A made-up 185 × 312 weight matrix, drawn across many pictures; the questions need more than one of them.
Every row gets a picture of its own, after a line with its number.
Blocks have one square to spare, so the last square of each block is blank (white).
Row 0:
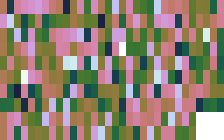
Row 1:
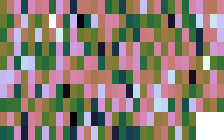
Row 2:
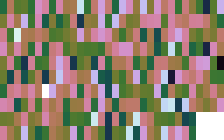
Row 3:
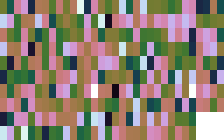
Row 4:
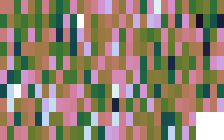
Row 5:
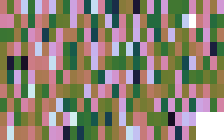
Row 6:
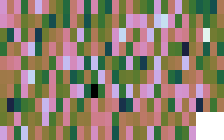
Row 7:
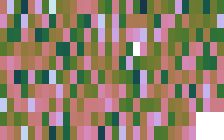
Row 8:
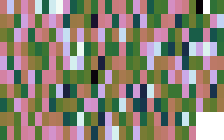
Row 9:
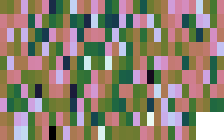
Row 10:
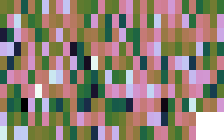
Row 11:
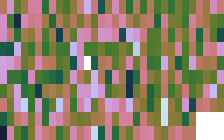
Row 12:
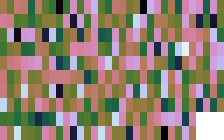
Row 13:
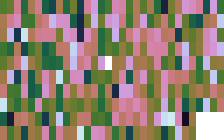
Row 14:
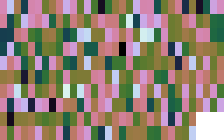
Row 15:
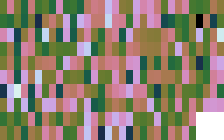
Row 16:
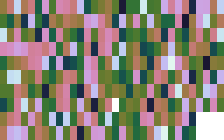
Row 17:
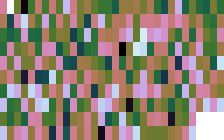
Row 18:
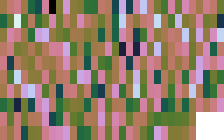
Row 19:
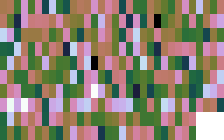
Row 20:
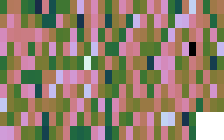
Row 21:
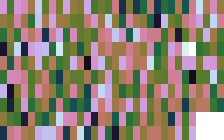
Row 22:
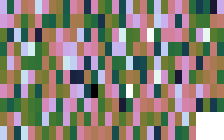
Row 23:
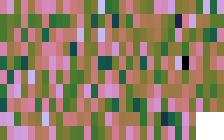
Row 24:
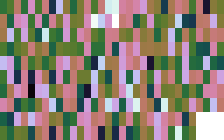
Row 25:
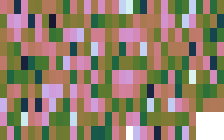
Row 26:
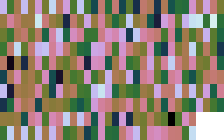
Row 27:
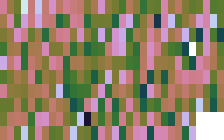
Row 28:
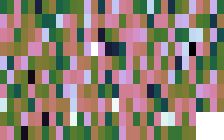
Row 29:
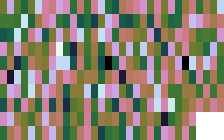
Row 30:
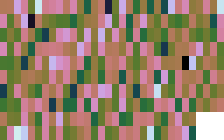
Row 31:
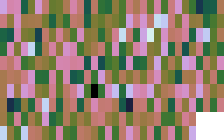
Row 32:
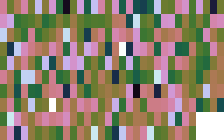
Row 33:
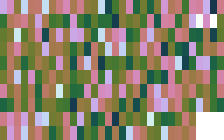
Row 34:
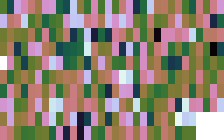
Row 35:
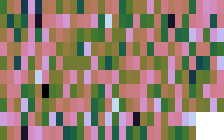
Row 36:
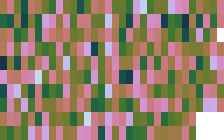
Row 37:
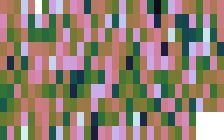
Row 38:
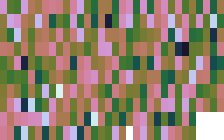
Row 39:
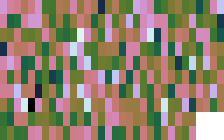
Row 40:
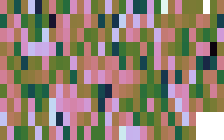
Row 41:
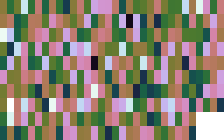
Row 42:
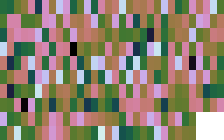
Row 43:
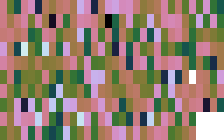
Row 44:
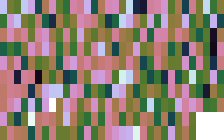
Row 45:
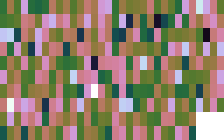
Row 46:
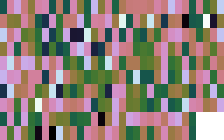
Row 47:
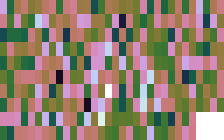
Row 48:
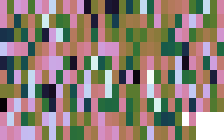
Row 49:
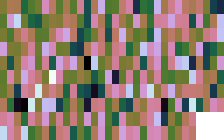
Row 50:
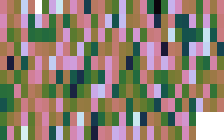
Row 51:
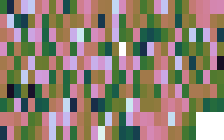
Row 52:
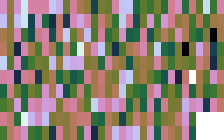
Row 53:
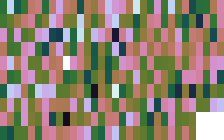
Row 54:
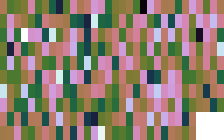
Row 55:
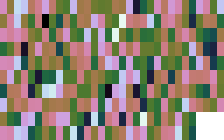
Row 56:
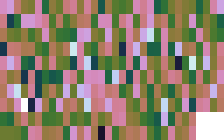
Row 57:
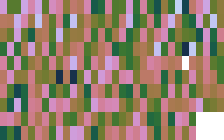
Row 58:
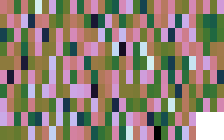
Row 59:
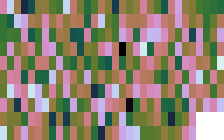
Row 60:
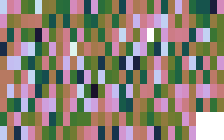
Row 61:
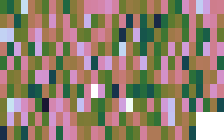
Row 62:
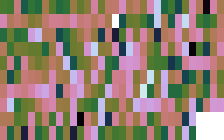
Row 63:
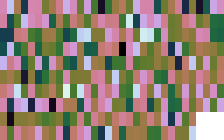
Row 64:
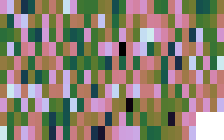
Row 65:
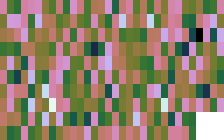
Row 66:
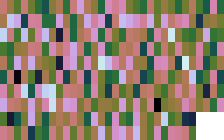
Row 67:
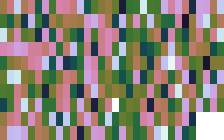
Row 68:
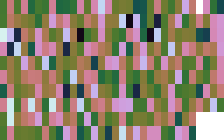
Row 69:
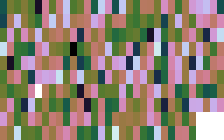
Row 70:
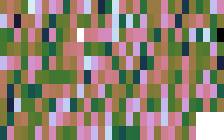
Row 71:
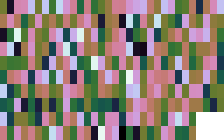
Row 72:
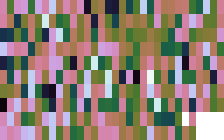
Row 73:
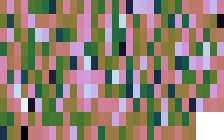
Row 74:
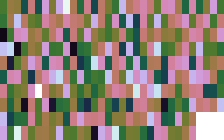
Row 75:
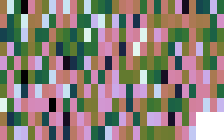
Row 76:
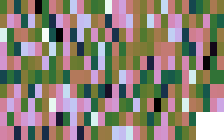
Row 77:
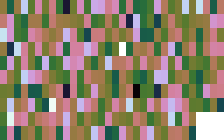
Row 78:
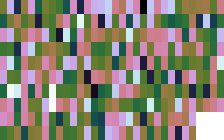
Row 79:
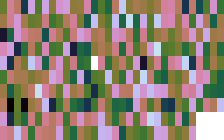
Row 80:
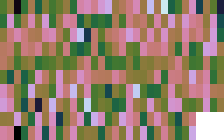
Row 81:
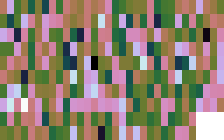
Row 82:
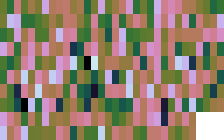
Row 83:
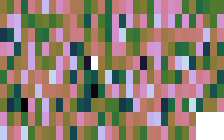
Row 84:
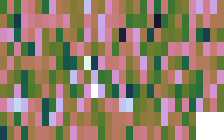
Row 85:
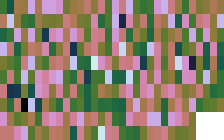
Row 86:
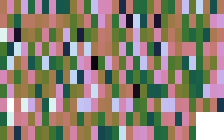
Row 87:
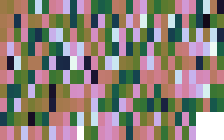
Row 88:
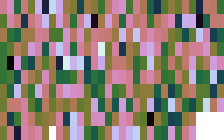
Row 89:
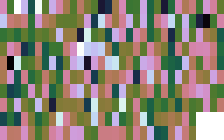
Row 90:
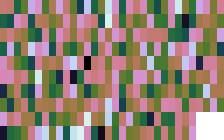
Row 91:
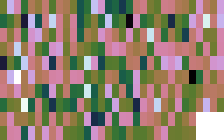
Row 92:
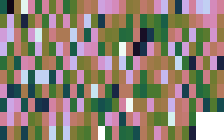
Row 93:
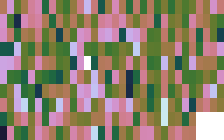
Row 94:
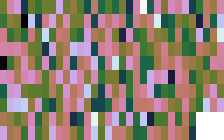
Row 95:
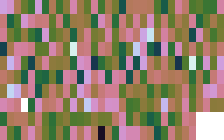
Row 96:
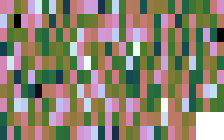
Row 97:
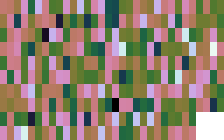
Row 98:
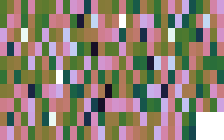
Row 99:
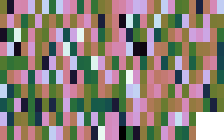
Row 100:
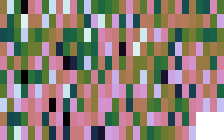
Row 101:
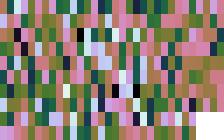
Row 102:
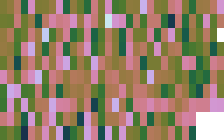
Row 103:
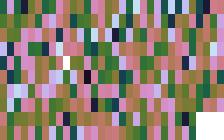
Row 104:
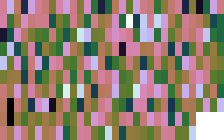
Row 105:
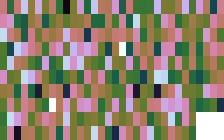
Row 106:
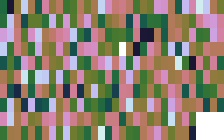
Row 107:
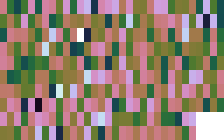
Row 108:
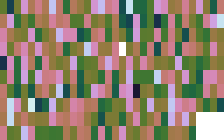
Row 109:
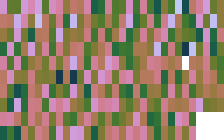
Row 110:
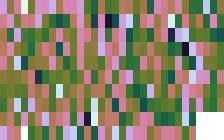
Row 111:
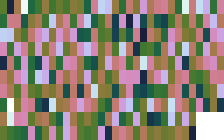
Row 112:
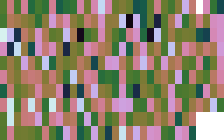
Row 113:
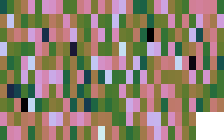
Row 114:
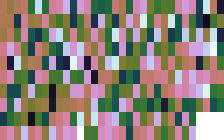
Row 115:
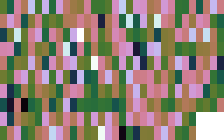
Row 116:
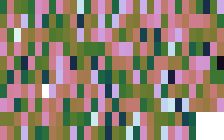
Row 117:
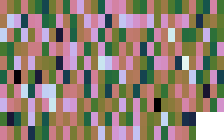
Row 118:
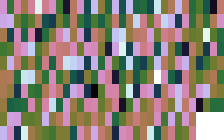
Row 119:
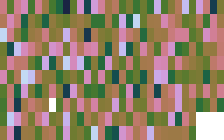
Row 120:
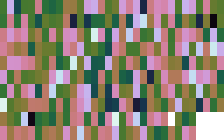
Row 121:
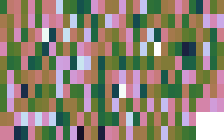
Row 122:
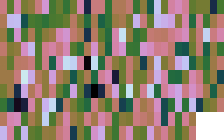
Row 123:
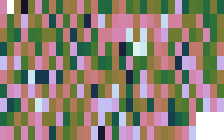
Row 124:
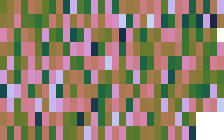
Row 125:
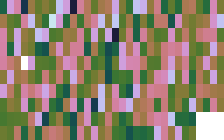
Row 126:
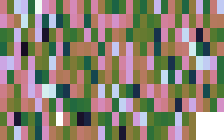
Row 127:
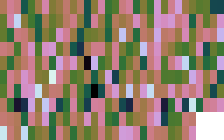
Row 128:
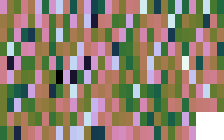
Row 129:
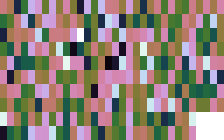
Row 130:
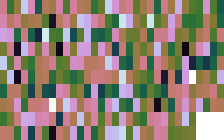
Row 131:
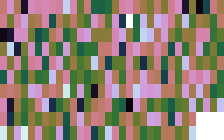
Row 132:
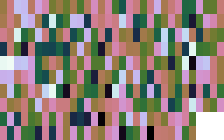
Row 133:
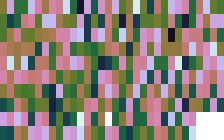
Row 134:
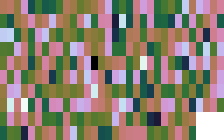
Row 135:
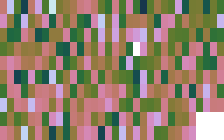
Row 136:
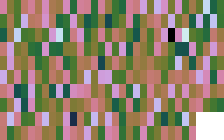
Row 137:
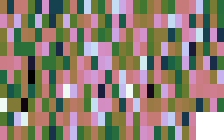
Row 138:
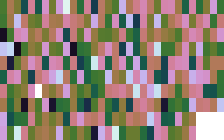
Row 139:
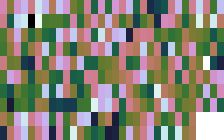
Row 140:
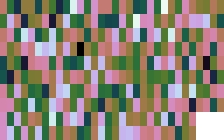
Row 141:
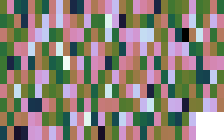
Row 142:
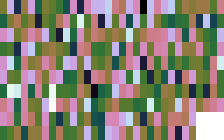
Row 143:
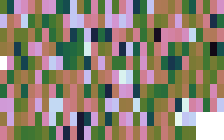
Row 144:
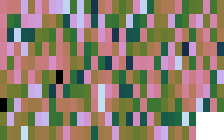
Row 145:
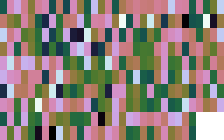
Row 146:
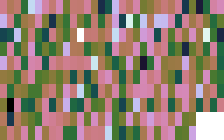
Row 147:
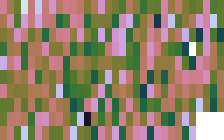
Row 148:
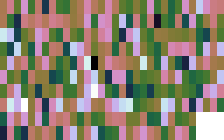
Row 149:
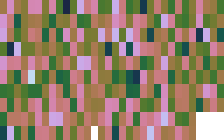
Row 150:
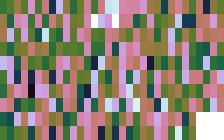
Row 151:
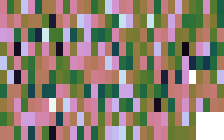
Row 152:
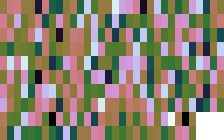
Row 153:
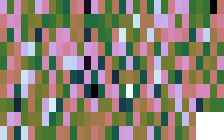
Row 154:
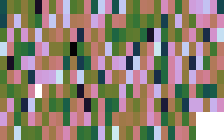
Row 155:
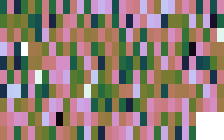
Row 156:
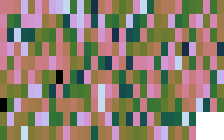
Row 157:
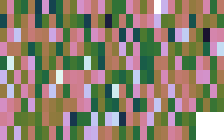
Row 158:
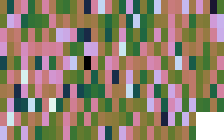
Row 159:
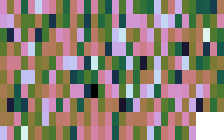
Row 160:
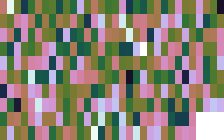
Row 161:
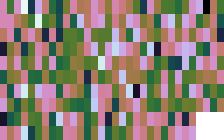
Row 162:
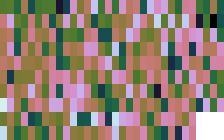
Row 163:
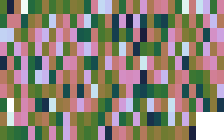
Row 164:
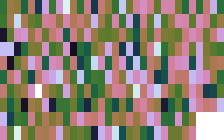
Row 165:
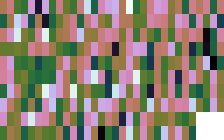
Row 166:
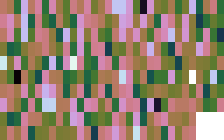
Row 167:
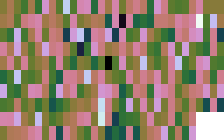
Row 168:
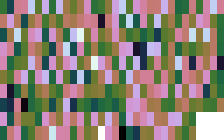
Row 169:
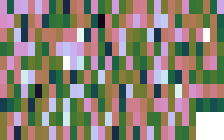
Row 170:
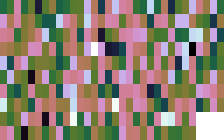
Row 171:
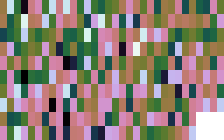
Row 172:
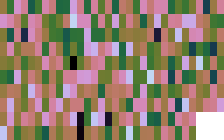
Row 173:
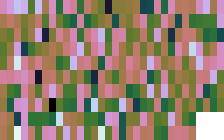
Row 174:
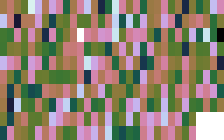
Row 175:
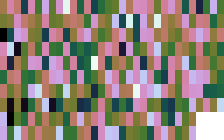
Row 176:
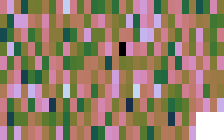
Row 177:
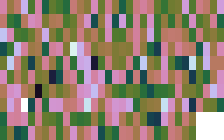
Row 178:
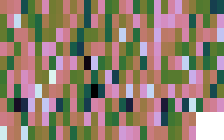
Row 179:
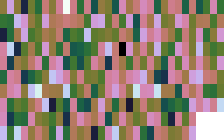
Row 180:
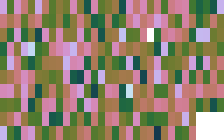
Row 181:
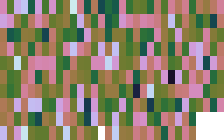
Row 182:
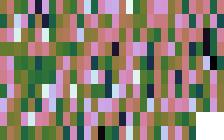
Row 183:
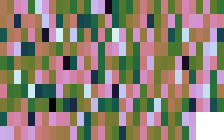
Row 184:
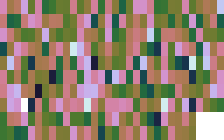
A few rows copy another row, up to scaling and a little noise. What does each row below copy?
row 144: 156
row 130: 151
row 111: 163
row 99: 71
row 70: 174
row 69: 154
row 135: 7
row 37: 50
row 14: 63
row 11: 93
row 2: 116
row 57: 109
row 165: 182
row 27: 147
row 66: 117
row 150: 24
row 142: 78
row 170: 28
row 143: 34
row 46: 145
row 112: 68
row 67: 16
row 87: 114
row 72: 48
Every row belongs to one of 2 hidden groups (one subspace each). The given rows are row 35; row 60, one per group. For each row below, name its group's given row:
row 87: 35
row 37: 35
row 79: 60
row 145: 35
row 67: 35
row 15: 35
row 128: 35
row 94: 35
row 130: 35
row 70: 60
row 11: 60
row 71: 60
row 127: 60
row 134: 60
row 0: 60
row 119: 60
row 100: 60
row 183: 35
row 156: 35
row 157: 35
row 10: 60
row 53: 35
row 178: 60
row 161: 35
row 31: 60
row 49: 60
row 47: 35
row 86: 60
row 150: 35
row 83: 60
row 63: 60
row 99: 60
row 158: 60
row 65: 35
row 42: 60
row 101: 35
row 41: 60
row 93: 60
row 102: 35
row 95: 60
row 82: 60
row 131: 60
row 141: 35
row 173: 35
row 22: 60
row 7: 60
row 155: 35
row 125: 35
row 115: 60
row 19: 60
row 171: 60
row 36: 35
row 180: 60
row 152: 35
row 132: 35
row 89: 35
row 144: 35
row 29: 35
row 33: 35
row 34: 35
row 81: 60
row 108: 60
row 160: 60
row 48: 35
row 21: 35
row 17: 60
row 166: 35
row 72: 35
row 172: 35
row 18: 60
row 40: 35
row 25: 35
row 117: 35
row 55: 35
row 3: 35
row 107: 35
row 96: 60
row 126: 35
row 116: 35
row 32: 60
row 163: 60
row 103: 35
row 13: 35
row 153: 60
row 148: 60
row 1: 35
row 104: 60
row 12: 35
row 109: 35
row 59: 60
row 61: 60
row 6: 60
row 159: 60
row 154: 60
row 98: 35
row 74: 60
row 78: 35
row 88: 35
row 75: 60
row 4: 35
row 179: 60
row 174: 60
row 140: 35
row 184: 60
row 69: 60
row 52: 35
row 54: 35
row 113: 60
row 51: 60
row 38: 35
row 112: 60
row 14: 60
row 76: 35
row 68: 60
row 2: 35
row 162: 35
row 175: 60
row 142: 35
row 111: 60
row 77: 60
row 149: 60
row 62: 35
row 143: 35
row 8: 35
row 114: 35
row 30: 35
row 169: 60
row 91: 35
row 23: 35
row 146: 60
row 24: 35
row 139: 35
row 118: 60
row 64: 60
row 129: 35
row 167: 35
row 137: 35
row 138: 60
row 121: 35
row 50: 35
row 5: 35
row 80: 35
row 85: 60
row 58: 35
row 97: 35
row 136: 35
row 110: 35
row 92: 60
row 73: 60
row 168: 60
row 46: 35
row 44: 35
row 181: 35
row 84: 60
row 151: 35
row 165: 35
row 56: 60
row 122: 60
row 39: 60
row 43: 35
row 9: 35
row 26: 35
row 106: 60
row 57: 35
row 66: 35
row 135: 60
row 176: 60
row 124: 35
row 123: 60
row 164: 60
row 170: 35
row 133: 35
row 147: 35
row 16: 35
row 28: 35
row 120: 35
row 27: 35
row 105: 60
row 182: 35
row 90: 35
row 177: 60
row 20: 35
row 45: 60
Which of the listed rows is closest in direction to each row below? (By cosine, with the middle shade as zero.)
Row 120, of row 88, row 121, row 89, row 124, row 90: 124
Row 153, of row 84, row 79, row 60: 60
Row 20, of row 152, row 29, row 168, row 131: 152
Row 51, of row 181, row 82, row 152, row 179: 82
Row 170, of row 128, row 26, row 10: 128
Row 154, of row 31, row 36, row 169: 36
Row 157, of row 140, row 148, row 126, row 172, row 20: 20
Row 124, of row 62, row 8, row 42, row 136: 62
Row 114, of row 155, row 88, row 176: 88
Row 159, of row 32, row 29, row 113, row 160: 32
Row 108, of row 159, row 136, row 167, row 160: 159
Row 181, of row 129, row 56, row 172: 172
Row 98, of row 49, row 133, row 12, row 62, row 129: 49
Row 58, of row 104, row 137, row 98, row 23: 23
